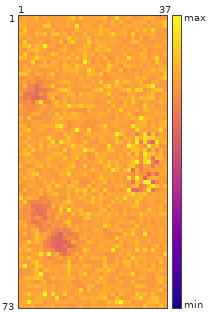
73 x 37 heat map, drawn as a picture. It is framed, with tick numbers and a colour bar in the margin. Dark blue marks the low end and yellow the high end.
Three dips sink into the field. Overall the values sit about 80% of the way up the scale. An odd patch, rougher than its surroundings, sits in the middle right. A few values lie far out on both sides of the bulk.
